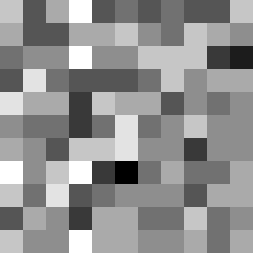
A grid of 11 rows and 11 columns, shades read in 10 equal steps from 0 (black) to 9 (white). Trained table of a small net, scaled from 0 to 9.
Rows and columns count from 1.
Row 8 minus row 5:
1 -1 1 7 -5 -6 -2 3 -1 0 1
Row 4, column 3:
4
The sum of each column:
65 54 56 61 53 58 52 55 56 49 57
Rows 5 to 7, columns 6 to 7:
6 6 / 8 4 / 8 5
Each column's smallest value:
3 3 3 2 2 0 3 3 2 2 1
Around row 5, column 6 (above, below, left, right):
3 8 7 6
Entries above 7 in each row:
1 0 1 1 1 1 1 2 1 0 1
